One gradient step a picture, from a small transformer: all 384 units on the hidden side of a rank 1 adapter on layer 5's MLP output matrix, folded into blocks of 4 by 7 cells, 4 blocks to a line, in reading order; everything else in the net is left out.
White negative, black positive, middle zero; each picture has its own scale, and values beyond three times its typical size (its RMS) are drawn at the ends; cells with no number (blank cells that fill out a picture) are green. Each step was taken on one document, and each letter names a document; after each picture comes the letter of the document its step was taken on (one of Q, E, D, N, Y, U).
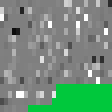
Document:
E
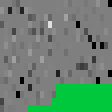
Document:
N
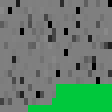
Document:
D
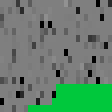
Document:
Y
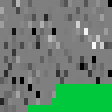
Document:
N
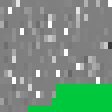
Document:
D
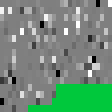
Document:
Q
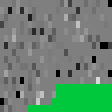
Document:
N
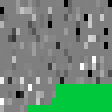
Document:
E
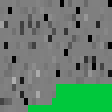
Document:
D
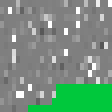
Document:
Q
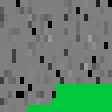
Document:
E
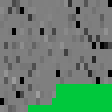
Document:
N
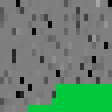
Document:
E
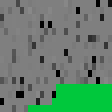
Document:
Y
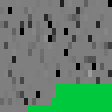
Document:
D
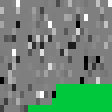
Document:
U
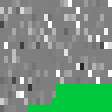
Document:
N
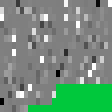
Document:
Q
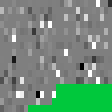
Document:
Q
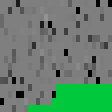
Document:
Q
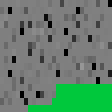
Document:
D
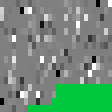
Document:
Q
